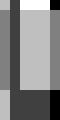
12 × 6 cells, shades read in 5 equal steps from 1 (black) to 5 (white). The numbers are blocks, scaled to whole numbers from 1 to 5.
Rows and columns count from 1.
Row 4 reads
3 2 4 4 4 3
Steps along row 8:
down up same same down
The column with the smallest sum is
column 2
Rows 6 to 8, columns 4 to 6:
4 4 3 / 4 4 3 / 4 4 3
